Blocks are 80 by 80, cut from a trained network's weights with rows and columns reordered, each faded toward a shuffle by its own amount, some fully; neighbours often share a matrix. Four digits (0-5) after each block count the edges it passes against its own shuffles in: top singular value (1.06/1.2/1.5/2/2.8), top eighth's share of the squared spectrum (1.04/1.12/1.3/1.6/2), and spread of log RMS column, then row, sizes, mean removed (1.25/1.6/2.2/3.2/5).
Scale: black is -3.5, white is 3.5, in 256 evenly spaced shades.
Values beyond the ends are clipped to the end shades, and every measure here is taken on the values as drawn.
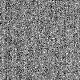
2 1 0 0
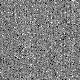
2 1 0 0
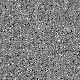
0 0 0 0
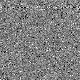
2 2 0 1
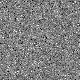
1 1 0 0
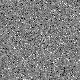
0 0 0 0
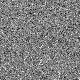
0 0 0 0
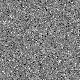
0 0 0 0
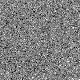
2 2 0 1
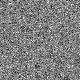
2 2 0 0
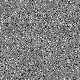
1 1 0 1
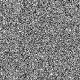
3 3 0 1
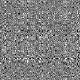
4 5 3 3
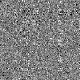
3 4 2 2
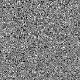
3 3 1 2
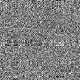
3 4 1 2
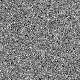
1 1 0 0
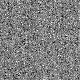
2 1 0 0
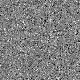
1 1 0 0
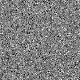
2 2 1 0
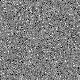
2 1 0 0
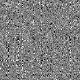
3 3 3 1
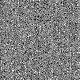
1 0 0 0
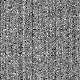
3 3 1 2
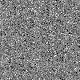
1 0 0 0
